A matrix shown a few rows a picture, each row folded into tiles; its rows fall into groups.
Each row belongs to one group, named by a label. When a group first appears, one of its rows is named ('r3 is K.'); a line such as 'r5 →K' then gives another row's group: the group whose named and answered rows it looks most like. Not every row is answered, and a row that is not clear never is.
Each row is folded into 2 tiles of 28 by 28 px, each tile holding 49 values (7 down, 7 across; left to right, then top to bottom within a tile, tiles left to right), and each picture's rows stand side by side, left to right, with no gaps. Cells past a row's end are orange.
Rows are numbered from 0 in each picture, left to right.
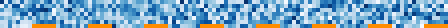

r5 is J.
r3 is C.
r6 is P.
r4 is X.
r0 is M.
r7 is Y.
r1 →C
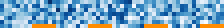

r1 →X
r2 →X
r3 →X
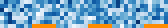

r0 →X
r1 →M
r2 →P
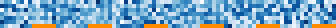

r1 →J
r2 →C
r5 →X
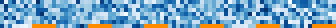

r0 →M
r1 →J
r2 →J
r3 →C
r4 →M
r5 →C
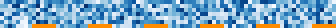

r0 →Y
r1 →P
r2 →X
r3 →C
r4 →X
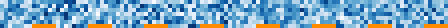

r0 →Y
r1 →X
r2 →P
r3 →J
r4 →M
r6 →Y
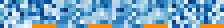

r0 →M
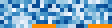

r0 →Y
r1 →J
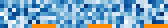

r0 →Y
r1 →P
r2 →X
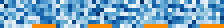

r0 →M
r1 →M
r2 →J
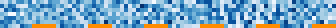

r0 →J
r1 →C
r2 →P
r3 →M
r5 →C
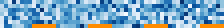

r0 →C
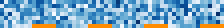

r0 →M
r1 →Y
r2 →P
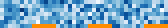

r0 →J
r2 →Y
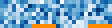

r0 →P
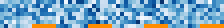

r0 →Y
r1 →C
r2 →M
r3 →P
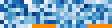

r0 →Y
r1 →P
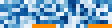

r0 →Y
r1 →X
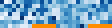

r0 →M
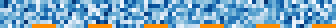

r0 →P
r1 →X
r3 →M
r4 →J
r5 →X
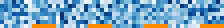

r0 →Y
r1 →X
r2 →P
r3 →M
